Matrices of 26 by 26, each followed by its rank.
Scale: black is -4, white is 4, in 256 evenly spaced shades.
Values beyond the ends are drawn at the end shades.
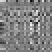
three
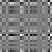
one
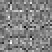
five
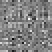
five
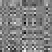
three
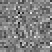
five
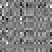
three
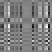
one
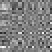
three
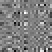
three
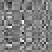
three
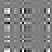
one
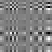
one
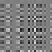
one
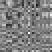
three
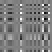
one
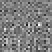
five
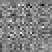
five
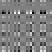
one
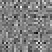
five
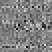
five
